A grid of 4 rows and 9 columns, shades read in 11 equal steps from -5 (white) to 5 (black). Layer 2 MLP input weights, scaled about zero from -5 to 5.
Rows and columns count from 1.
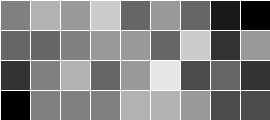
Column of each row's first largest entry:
9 8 1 1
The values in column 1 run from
0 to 5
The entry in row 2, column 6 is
1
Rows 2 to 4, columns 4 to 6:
-1 -1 1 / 1 -1 -4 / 0 -2 -2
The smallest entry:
-4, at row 3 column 6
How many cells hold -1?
7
